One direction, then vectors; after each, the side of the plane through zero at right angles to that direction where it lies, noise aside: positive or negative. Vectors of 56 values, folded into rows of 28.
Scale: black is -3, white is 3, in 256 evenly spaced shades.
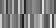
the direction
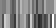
negative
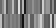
positive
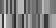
positive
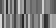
positive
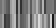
positive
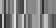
negative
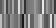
positive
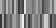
negative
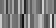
positive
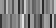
negative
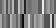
positive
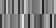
negative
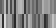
positive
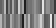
positive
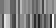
negative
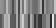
negative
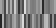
negative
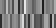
negative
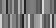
positive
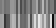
positive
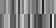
negative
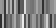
negative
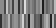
negative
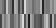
negative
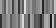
negative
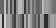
positive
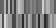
positive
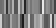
positive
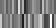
positive
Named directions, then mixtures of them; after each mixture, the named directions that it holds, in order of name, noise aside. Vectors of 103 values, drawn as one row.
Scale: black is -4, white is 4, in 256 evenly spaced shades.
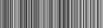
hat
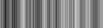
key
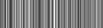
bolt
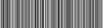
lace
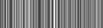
bolt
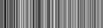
bolt, key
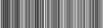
key, lace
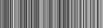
hat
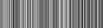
hat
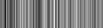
bolt, key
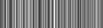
bolt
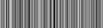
bolt
